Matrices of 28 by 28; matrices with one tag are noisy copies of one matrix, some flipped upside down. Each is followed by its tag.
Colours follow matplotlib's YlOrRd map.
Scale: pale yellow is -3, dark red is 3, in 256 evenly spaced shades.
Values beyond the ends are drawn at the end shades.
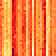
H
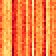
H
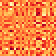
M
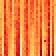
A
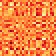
M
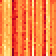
H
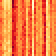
H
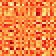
M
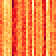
H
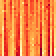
A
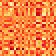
M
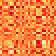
M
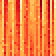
A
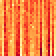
A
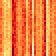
H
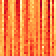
A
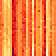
H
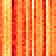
H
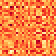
M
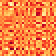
M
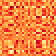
M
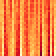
A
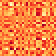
M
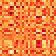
M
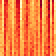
A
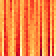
A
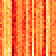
H
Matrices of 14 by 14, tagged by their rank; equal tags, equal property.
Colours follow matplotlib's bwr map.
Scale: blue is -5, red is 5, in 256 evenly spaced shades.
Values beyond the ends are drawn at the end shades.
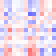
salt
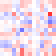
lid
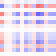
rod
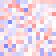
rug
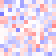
rug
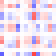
salt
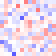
rug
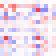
lid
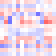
lid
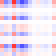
rod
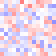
rug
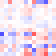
lid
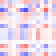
salt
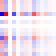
rod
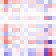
salt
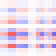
rod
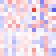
lid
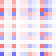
rod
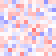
rug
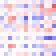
lid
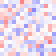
rug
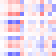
salt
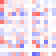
lid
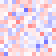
rug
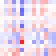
salt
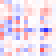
lid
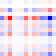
rod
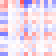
salt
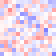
rug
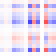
rod
